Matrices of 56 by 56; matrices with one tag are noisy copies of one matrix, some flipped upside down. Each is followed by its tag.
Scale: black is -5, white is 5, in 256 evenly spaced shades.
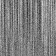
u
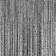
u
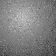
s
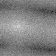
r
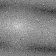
r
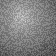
s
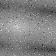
r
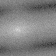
r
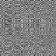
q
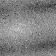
r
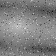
r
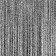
u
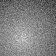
s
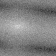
r
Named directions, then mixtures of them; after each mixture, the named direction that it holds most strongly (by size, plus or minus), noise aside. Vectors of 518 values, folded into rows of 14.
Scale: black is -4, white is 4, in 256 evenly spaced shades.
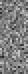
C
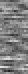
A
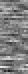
A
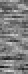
A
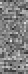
C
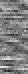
A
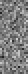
C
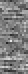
A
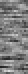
A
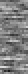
A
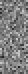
C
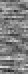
A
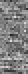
A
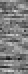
A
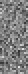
C
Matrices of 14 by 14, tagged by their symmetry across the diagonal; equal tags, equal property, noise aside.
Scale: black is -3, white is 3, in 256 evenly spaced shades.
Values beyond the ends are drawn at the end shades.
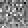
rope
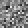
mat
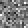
rope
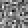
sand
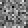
rope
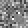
mat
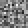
sand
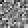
mat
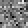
rope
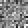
mat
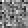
sand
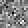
mat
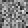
rope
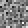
mat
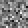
sand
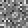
mat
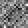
mat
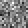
rope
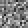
sand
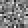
sand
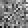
sand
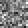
rope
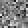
sand
